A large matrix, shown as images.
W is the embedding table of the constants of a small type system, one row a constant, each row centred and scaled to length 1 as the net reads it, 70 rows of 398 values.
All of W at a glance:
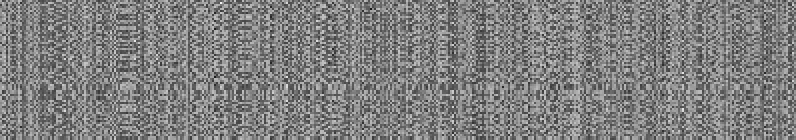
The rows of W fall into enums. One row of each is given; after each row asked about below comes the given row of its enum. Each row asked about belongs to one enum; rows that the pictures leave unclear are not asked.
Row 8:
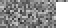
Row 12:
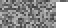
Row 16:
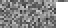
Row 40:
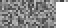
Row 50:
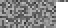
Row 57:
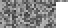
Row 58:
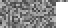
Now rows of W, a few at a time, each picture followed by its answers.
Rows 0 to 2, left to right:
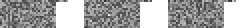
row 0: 58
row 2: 40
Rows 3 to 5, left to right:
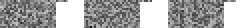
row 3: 8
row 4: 50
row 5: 57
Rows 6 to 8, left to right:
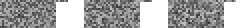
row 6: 50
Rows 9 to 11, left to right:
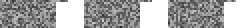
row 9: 12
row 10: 50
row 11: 58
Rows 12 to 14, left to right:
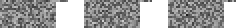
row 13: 50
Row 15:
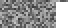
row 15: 12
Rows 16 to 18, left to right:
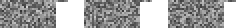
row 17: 58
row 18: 12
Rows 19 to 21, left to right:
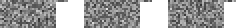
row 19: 16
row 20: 50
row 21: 40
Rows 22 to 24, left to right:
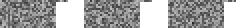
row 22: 58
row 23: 12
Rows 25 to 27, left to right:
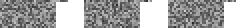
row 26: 40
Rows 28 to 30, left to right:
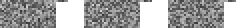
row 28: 16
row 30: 12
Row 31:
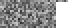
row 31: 8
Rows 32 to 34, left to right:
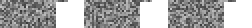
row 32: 16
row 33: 58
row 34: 12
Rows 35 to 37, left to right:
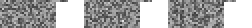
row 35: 12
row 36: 50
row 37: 57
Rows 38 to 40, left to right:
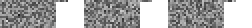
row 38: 50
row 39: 16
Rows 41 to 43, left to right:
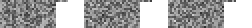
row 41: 57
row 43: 50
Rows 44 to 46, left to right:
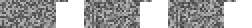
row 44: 50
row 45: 58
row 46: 58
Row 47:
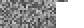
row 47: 16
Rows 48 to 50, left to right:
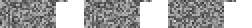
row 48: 58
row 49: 58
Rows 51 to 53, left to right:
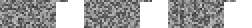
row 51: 12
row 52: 50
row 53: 57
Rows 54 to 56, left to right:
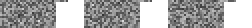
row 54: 50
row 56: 12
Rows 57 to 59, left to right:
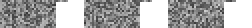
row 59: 16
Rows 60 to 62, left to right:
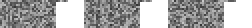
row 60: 58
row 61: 57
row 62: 12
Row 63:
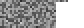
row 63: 50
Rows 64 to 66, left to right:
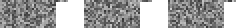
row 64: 57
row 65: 16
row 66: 40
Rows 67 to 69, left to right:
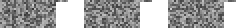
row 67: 57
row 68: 12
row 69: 12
